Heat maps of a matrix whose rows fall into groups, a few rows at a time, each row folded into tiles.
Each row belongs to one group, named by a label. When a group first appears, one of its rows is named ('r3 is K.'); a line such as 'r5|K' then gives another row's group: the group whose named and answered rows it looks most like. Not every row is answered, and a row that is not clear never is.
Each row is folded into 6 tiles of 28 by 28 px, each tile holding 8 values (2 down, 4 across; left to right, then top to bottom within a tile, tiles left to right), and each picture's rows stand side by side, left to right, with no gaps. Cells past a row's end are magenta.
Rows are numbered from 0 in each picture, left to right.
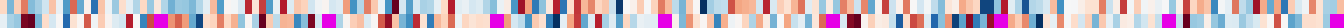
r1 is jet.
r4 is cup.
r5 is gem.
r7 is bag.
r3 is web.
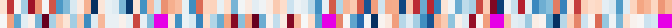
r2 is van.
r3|web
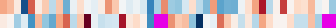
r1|jet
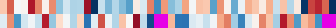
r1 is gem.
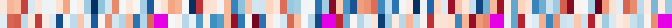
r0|gem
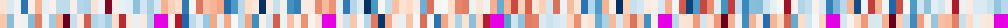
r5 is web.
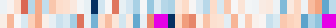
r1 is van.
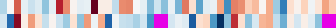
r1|web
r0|cup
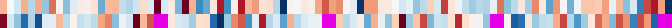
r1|web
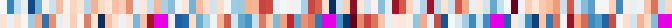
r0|cup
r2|cup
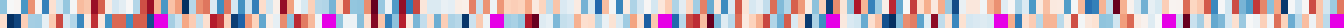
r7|bag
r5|web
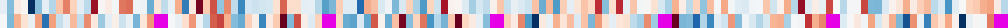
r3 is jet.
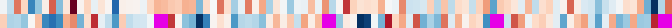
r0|web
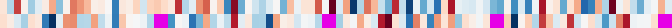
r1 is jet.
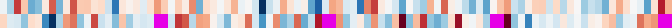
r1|gem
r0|web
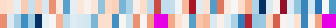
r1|gem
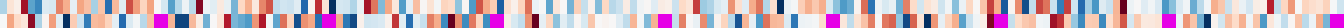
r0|bag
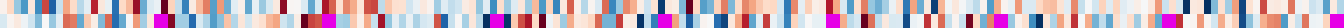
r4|web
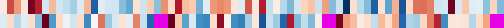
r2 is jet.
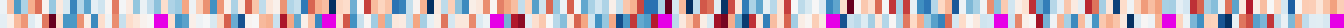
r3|gem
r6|bag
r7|web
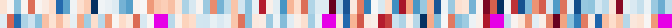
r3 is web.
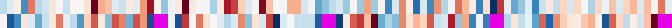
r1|cup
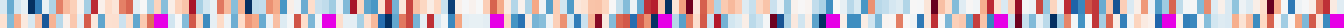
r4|cup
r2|web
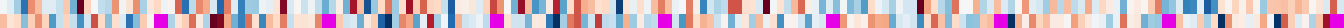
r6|van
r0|jet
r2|web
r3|web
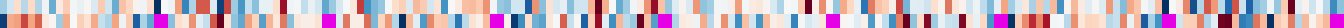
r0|van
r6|van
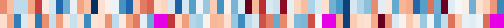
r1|jet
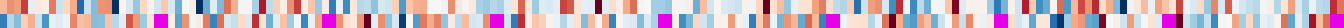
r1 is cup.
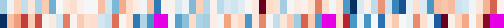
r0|van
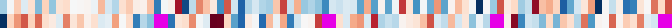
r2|van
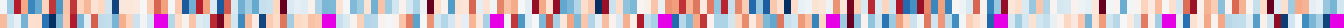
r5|bag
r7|cup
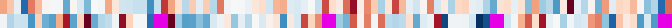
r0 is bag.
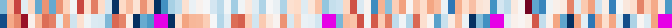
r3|bag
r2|van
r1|van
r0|van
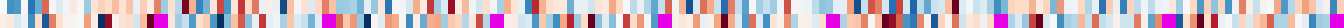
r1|web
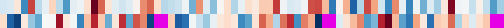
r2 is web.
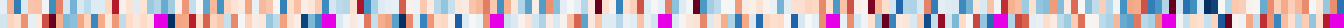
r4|bag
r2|bag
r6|gem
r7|cup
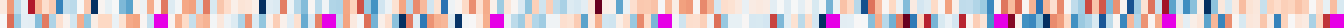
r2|bag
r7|cup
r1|gem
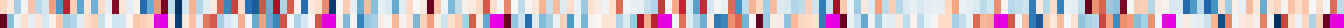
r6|jet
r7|cup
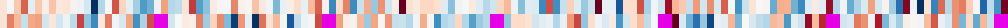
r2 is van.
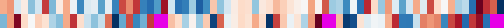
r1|cup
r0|gem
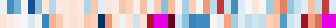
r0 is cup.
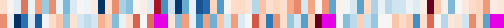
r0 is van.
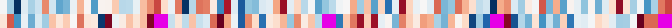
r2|van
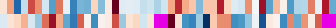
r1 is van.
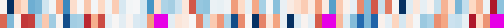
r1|bag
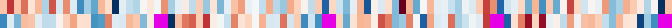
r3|van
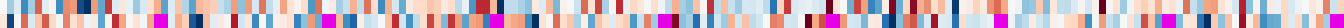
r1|jet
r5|web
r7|jet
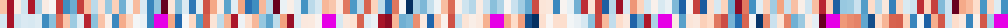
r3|jet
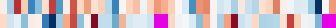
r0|web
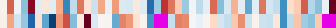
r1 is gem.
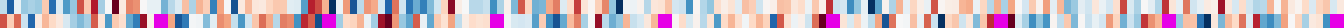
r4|cup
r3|web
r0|jet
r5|cup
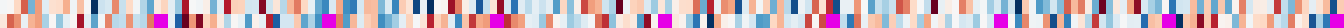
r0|gem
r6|cup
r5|cup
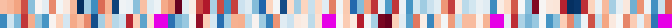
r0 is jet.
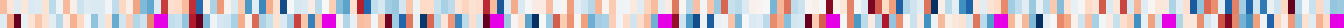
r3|jet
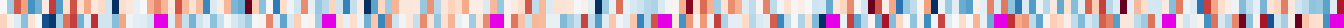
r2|cup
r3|gem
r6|jet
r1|bag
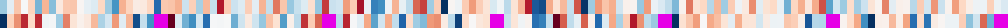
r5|jet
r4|van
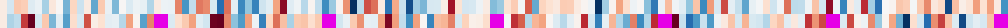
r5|bag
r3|gem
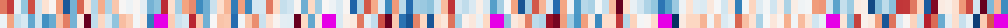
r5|cup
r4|van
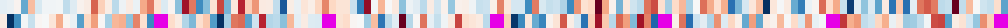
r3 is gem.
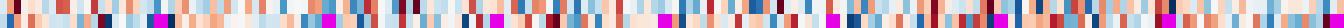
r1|van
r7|gem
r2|jet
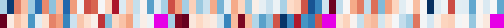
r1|gem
